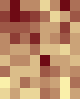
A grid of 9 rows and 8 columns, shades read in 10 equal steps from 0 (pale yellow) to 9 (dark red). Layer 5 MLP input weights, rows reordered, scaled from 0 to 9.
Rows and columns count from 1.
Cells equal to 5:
11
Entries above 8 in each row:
2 1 0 0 0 1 0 0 0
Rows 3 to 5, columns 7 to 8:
7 2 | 6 3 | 1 3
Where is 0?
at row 8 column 1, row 8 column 7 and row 9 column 7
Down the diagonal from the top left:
5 9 6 8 2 3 3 5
